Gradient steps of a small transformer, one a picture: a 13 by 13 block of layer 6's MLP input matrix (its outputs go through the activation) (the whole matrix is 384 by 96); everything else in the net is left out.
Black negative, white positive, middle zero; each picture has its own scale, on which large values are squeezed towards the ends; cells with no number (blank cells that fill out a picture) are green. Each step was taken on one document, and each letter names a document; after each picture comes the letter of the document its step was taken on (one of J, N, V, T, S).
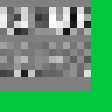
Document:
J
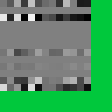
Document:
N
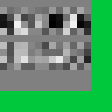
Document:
J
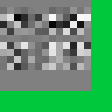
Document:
J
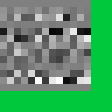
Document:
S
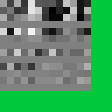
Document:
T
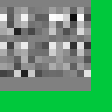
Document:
J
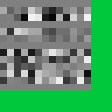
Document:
T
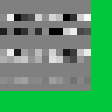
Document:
S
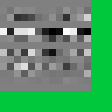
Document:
T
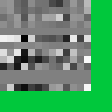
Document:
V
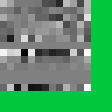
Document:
V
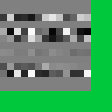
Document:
T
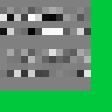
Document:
T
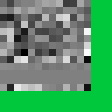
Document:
V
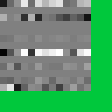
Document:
N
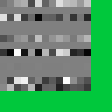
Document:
N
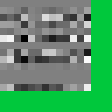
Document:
V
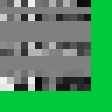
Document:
N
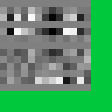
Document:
T
